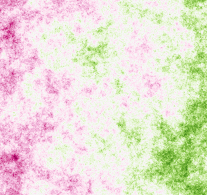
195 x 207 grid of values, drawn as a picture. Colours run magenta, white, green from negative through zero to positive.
Average level on the scale: 50%. Stripes: none. Odd rows or columns: none. Ninth with the highest average: bottom right. Slope: up to the right.
